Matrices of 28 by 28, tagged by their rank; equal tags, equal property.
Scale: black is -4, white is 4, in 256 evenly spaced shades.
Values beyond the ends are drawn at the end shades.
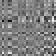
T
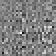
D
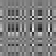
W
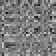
D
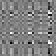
T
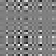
W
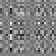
T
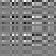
W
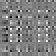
T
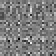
D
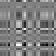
W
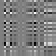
W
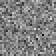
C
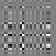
W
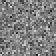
C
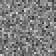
C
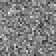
C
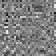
D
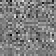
D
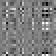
T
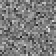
C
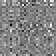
D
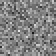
C
